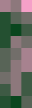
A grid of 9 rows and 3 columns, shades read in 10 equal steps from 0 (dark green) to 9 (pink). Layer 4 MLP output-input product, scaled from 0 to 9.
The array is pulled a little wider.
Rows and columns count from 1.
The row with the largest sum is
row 1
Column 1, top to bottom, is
6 1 1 1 3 3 4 2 1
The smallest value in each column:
1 0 2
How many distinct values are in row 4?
3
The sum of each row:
20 8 3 10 13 14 11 9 4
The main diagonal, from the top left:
6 3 2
